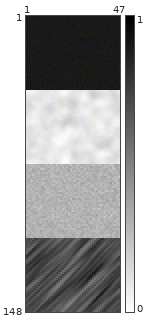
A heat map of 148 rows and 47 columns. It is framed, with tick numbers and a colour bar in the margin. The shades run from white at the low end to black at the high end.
It is made of 4 by 1 panels. Panel 1,1: very high, flat. Panel 2,1: very low, blotchy, faint in contrast. Panel 3,1: low, fine-grained, faint in contrast. Panel 4,1: high, slanting up to the right.
